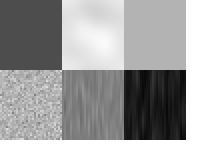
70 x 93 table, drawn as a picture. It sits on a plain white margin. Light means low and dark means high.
It is made of 2 by 3 panels. Panel 1,1: high, flat. Panel 1,2: very low, smooth, faint in contrast. Panel 1,3: low, flat. Panel 2,1: low, fine-grained. Panel 2,2: middling, streaked downward, faint in contrast. Panel 2,3: very high, streaked downward, faint in contrast.
